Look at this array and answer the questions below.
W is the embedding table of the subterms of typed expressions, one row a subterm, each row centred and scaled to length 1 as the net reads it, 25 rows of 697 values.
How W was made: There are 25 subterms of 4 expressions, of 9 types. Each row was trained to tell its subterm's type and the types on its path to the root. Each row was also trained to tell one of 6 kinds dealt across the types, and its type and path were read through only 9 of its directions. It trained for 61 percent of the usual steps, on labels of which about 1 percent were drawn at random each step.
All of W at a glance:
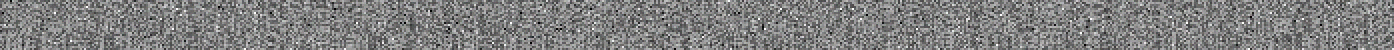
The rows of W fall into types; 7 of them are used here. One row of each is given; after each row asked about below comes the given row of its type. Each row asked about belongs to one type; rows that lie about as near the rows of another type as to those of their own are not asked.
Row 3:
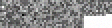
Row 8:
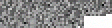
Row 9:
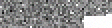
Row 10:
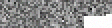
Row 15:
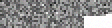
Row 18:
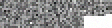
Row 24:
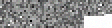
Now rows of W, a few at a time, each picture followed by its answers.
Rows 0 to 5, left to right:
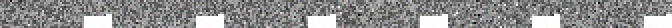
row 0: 9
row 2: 10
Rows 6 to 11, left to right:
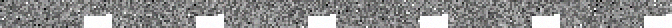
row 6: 3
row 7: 10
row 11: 15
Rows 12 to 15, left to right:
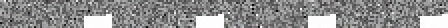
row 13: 8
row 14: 15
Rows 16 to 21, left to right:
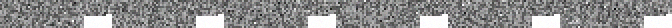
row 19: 24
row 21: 8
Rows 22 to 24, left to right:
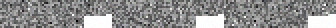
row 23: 8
